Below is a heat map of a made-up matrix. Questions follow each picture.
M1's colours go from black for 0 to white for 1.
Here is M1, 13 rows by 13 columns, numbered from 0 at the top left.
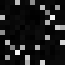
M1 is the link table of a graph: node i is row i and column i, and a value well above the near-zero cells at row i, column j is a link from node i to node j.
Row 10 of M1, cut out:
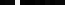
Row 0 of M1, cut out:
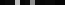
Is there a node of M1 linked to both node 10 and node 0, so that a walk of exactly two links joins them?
yes
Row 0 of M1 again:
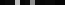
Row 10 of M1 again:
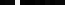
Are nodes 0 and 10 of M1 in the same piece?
yes
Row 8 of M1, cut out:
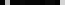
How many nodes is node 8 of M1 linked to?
2
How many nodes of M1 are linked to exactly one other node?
5
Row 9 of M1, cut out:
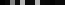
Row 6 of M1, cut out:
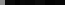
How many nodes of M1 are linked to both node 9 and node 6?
0
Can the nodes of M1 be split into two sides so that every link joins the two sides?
no
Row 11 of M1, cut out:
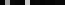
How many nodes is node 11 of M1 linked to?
2
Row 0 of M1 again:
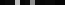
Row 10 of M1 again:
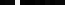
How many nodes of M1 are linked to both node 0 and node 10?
1
